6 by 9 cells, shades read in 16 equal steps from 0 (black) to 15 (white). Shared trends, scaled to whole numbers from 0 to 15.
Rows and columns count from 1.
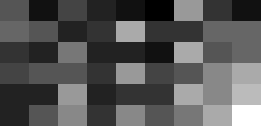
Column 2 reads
1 5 2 5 2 5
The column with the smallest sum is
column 4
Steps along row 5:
same up down up same up down up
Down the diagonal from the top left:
5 5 7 3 3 5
